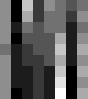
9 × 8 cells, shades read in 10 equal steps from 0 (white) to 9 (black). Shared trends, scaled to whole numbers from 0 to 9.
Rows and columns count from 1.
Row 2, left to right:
4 9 3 7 5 5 7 4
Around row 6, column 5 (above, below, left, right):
6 8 7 3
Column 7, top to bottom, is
6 7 8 8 8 8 9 9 9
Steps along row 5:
up down down same down up down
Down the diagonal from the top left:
4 9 5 6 6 3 9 4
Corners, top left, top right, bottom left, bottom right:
4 5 4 3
